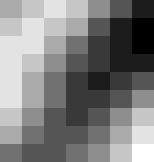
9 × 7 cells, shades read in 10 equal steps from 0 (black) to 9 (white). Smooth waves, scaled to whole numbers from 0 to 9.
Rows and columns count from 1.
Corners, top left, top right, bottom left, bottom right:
6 1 4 9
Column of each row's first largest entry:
3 2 1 1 1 1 1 7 7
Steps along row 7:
down down down up up up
